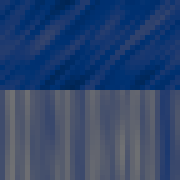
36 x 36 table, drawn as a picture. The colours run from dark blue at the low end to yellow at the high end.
The table splits into 2 rows of 1 panel. Panel 1,1: very low, slanting up to the right, faint in contrast. Panel 2,1: low, streaked downward.
